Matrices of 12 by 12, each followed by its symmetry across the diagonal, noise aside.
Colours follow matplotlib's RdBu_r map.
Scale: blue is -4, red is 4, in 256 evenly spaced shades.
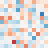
antisymmetric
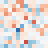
neither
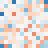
symmetric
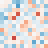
symmetric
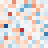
neither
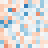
neither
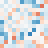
symmetric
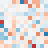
antisymmetric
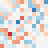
antisymmetric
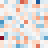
antisymmetric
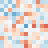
symmetric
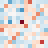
symmetric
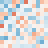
symmetric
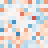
antisymmetric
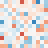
antisymmetric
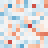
neither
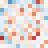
symmetric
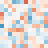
antisymmetric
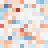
neither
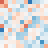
symmetric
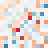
symmetric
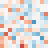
neither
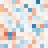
neither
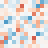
antisymmetric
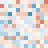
neither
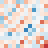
symmetric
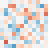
antisymmetric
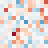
neither
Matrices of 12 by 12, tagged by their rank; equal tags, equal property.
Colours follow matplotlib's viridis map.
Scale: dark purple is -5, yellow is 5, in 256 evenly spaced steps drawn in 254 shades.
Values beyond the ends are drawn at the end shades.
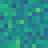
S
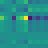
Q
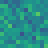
S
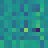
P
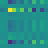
Q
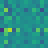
P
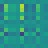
Q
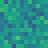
S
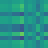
Q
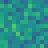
S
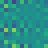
P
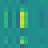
Q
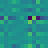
P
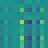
Q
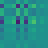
Q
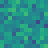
S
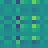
Q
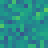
S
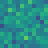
S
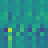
P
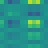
Q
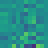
P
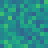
S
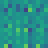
P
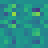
P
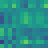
P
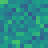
S
